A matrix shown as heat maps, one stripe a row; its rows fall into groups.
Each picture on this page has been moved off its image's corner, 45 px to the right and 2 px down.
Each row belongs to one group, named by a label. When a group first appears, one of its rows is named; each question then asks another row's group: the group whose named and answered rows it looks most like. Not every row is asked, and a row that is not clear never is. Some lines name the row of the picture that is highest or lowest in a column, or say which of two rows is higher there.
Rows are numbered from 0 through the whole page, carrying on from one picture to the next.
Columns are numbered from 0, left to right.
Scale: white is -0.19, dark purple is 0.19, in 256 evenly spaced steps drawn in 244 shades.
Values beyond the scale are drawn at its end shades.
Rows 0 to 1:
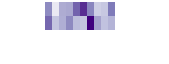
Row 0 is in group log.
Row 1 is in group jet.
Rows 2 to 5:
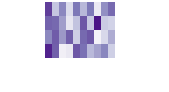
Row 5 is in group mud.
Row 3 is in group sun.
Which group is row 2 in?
log
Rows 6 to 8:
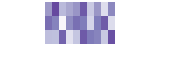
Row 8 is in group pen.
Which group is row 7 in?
mud
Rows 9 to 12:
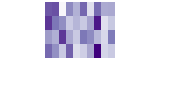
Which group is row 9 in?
mud
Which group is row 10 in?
sun
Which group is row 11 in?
pen
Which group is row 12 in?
sun
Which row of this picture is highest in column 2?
11
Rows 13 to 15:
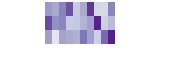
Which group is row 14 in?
sun
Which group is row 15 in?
log
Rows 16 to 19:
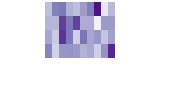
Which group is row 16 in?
sun
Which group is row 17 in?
log
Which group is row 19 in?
log
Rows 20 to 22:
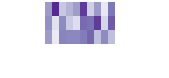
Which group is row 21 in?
pen
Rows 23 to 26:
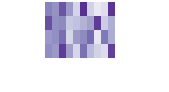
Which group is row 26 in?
pen
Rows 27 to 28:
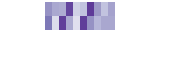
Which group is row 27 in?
jet
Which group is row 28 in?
pen
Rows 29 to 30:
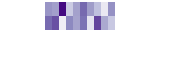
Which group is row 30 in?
mud
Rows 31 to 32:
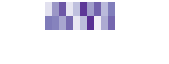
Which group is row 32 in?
jet
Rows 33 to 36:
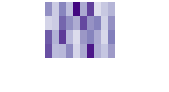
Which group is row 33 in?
log
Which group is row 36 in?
jet
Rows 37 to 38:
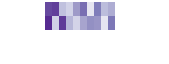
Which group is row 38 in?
pen
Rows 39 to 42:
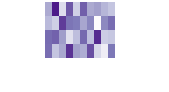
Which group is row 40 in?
log
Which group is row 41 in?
sun
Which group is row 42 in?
jet
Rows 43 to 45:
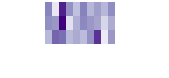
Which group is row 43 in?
pen
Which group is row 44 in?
pen
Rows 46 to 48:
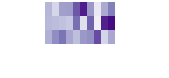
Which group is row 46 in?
log
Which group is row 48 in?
sun
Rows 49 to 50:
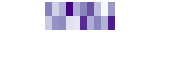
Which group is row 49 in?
jet
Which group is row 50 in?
pen
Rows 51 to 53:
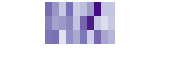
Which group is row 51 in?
sun
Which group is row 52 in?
jet
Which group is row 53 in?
mud
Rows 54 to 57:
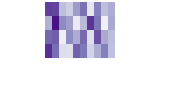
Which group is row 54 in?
mud
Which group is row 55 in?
sun
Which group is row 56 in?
mud
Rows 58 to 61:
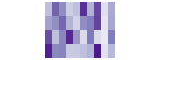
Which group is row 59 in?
sun
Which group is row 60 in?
jet
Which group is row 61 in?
sun
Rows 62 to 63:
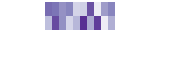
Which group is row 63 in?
sun
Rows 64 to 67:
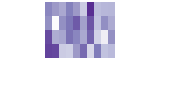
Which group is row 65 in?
log
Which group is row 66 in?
jet
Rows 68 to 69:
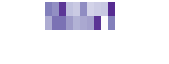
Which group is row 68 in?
pen
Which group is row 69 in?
sun
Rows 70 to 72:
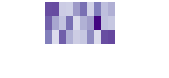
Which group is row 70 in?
mud
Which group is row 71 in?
sun
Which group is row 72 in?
log
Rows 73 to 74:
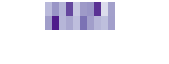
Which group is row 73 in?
sun
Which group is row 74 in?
mud
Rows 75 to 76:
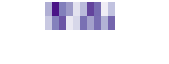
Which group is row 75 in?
sun
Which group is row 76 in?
pen
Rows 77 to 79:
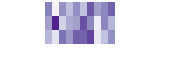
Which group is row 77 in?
log
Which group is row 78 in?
mud
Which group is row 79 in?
log
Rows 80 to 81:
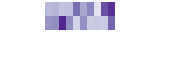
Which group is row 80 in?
log
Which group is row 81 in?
pen
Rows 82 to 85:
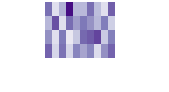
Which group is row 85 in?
log
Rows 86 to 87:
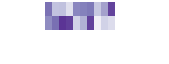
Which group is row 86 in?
log
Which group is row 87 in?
jet
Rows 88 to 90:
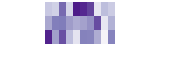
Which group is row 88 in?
log
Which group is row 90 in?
pen
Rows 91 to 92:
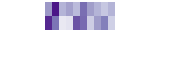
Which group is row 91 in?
mud
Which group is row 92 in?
mud
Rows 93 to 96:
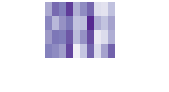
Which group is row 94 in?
jet
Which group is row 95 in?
jet
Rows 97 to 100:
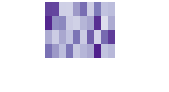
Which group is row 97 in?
mud
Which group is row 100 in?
sun
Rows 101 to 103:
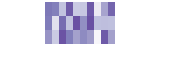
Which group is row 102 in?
log
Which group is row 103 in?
log
